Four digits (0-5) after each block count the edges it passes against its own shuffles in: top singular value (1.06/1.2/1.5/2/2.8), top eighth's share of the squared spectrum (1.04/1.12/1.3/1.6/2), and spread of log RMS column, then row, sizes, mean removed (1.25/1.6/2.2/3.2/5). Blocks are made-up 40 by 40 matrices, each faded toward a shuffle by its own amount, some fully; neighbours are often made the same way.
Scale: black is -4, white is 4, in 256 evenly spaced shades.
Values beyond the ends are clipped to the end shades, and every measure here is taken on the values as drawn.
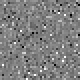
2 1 0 0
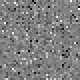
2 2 0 0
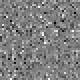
3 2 0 1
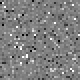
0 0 0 0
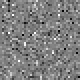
2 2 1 1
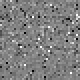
2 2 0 0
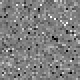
0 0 0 0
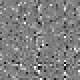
3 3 2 1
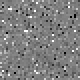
0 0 0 0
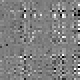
4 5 3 2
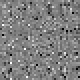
3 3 1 0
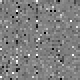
3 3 1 0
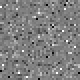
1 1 0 0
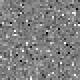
0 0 0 0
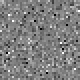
1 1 0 0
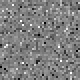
0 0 0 0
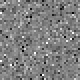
0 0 0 0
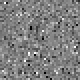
2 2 0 1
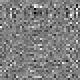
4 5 2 3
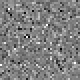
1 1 0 0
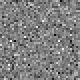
0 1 0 0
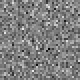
0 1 2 0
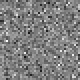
0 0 1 0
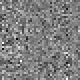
2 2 2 0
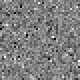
0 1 0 0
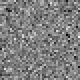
1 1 0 0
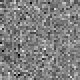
2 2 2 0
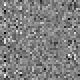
3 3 2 0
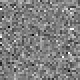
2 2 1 0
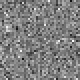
1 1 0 0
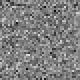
2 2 1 0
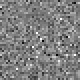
0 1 0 0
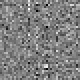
2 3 3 0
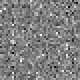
2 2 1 0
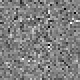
2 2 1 1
